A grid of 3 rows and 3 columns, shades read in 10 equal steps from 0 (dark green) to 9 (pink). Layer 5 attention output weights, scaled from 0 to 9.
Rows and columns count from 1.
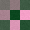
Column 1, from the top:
4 6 2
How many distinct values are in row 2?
3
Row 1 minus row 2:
-2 5 -7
